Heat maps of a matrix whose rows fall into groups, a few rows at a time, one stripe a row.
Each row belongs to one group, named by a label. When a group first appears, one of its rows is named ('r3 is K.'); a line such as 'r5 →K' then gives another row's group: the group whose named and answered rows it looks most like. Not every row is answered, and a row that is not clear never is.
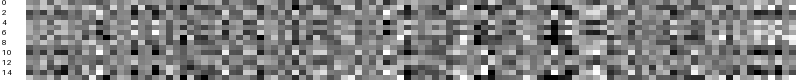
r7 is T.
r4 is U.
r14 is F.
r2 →F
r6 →U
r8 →T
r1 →T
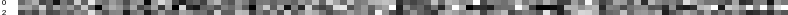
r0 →F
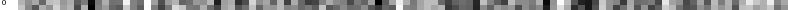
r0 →U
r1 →U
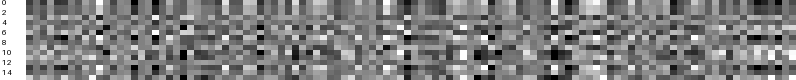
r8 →F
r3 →U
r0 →F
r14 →F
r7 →F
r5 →T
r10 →T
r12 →U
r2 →F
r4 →F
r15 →T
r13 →F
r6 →U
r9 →U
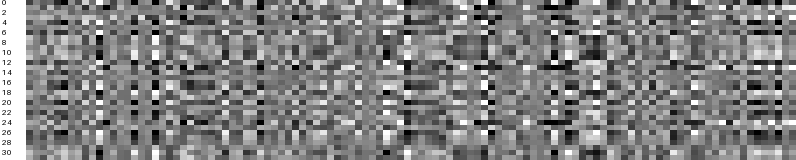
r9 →U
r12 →F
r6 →F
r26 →F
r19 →U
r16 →F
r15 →U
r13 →T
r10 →U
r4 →F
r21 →U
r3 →T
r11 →U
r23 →F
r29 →U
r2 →U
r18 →U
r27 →F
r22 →F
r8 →U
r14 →F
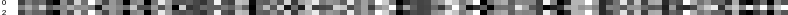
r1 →T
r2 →F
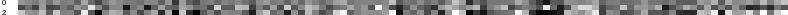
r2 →T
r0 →T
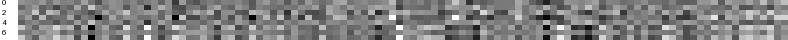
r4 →F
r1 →F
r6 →U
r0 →T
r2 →U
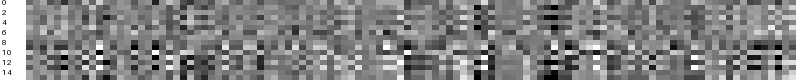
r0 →F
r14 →T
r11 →F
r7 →U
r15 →T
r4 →U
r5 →T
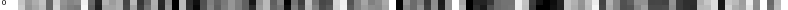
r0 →T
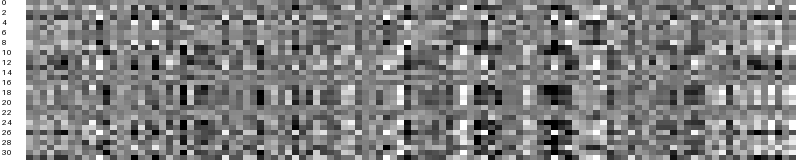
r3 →F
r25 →T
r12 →F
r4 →U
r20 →T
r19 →T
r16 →U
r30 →T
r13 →F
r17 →T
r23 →U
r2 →F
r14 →U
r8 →U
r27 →T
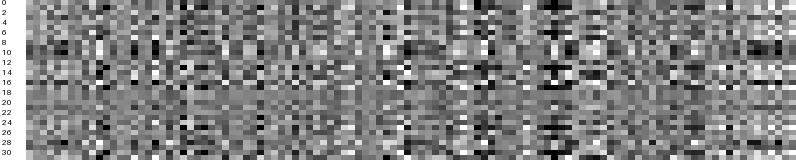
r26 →U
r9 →F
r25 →T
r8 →F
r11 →F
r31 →U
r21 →F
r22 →U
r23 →T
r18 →U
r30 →T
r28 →F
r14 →U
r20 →T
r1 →T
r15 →U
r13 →T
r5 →U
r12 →U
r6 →T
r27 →T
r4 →T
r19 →U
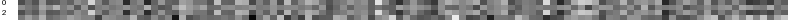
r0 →F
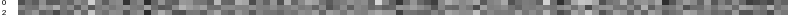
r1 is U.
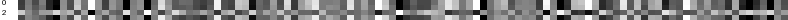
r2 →U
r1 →F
